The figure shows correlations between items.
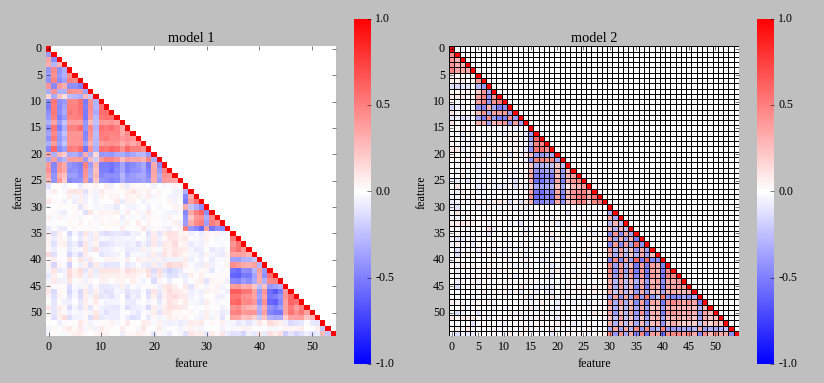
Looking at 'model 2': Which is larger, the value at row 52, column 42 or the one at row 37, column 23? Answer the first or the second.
the first
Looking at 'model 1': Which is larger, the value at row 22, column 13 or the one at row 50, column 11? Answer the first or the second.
the second
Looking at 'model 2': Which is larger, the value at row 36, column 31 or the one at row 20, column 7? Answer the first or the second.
the second
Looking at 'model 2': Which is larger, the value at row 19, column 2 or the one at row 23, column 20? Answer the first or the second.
the second
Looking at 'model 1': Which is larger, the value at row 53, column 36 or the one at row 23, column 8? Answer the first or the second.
the first
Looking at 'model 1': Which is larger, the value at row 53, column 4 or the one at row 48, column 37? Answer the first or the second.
the second
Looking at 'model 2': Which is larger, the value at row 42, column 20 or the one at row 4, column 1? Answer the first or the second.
the second
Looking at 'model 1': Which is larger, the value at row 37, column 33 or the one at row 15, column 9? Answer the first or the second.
the first
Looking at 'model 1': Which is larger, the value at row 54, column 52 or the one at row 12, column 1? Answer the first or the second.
the second
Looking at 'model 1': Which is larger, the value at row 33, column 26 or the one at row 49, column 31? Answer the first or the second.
the second
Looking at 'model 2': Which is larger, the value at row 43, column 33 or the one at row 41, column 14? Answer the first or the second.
the second
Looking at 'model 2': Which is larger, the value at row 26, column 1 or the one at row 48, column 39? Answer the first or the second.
the second
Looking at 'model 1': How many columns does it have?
55
